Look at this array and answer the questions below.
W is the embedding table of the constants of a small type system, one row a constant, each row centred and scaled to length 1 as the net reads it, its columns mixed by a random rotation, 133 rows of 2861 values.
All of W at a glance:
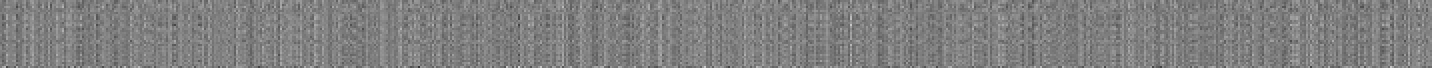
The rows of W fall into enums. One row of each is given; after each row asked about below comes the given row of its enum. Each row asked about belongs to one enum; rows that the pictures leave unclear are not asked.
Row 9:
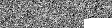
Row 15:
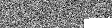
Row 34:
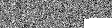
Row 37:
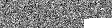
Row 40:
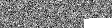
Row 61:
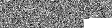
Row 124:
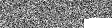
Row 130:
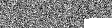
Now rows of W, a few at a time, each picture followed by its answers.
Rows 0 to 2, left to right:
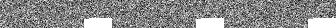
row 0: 124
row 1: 40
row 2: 15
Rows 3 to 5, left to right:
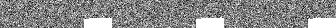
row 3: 40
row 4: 15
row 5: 130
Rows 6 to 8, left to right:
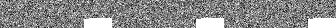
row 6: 40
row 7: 124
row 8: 34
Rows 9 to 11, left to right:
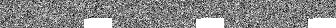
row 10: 124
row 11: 34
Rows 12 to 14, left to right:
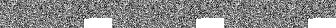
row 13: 130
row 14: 130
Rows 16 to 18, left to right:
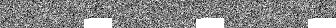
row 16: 9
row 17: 124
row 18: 9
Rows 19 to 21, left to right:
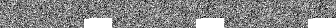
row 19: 130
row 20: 9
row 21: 9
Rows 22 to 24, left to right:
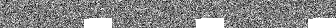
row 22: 37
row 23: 61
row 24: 124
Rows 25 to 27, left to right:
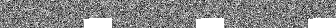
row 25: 61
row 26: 40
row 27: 130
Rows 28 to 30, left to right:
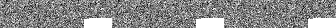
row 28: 37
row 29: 37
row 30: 130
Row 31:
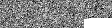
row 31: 9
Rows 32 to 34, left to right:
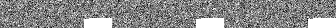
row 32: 40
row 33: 37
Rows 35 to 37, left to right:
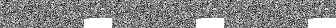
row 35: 37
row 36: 37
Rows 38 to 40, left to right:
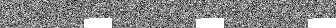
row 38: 15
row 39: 40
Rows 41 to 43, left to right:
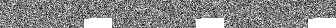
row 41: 130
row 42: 61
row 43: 124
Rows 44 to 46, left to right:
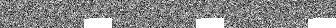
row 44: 40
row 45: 40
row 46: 124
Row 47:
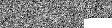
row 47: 9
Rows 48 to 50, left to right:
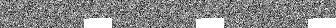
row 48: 40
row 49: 40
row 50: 37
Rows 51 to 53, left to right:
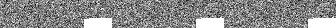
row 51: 37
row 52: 15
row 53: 15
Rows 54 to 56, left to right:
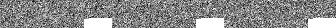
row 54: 9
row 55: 37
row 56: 124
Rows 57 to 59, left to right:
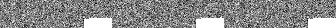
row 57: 34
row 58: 15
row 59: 34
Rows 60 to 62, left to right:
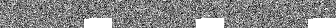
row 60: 130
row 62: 37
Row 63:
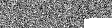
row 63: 130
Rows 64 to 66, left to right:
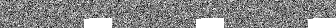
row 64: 40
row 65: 37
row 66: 61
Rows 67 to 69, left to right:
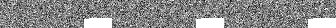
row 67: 130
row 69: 37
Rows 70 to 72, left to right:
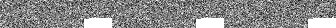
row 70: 124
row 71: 124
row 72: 15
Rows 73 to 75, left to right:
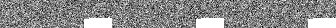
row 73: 15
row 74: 130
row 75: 40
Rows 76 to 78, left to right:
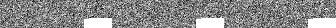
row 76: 9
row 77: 15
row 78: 37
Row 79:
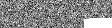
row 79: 40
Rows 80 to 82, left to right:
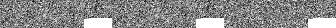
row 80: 9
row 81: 9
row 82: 124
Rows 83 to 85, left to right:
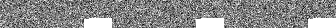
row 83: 124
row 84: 61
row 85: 130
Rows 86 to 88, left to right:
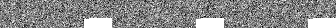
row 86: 34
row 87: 9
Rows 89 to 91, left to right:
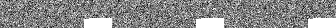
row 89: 40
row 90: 37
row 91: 130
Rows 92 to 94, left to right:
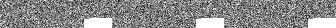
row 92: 124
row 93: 37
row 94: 130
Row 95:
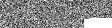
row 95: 124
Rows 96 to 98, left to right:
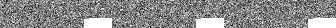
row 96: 37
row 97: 40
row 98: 124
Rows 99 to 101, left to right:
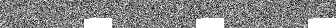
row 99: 124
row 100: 130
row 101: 15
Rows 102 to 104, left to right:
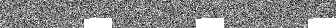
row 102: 124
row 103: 61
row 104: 15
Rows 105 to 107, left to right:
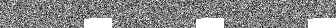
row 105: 130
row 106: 124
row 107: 40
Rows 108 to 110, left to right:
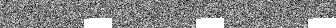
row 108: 37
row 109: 15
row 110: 15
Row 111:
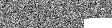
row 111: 37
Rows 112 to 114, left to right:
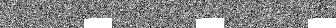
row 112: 130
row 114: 9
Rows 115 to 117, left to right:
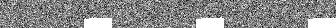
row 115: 130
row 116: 15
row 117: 40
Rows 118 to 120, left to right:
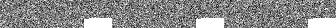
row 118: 124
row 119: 130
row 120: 37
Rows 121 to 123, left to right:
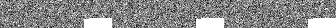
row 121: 40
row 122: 34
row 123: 37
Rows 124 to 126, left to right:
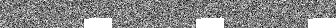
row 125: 15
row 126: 40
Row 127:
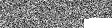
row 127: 124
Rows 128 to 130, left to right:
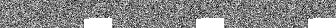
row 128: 15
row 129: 130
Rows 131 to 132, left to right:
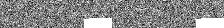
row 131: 40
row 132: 61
